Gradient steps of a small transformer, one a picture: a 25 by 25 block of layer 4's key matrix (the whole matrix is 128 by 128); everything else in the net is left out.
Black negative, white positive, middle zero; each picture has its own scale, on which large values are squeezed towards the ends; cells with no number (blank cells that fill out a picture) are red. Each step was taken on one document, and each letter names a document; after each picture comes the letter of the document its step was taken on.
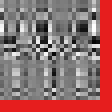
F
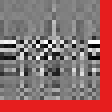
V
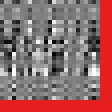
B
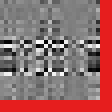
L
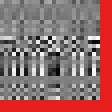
V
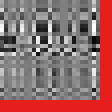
F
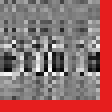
L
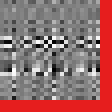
L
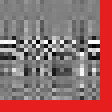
V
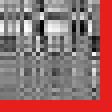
F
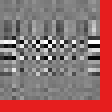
V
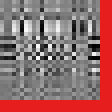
F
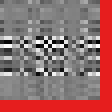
L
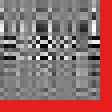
F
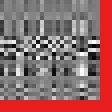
V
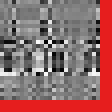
L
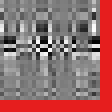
F
